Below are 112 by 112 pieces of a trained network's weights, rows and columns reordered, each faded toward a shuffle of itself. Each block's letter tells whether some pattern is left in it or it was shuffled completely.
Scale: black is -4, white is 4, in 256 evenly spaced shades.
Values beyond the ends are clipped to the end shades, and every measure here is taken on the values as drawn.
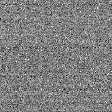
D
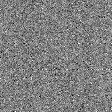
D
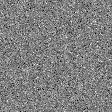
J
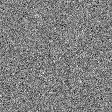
J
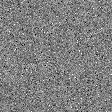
J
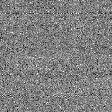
D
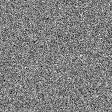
J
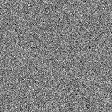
D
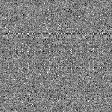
D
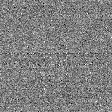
D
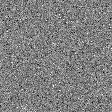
J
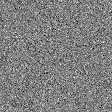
J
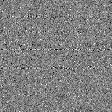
D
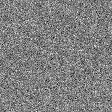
J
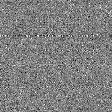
D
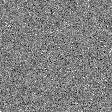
J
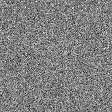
J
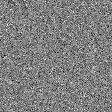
J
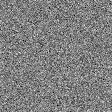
J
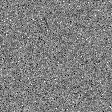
J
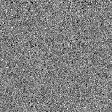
D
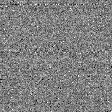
D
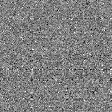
D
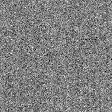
D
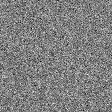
J
